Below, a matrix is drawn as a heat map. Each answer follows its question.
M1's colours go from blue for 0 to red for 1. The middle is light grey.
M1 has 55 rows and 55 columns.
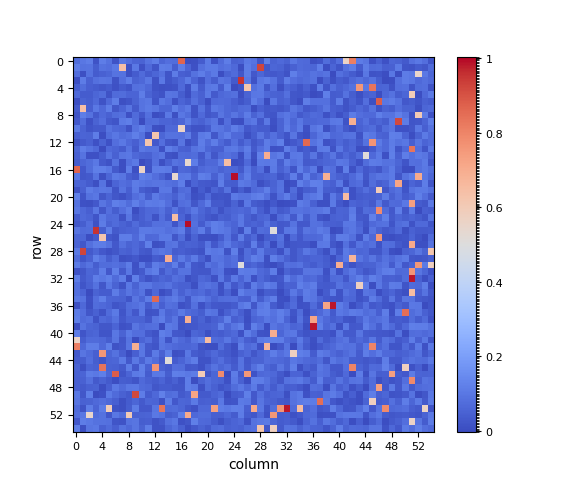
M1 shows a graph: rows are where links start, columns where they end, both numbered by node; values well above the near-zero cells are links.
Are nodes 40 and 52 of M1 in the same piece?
yes
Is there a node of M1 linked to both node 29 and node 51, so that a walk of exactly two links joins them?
no
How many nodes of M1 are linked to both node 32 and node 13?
1
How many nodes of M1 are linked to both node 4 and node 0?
0
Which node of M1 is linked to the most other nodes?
node 51
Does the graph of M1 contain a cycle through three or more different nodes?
no
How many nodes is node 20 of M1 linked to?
1
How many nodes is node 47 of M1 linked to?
1
